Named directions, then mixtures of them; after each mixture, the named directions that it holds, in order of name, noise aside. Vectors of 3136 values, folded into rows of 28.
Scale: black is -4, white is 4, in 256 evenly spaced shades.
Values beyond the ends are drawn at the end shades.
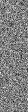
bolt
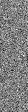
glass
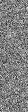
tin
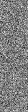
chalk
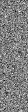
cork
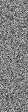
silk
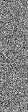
chalk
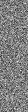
silk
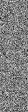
chalk, cork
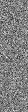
chalk, silk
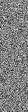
glass, silk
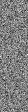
cork, silk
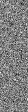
bolt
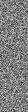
bolt, silk
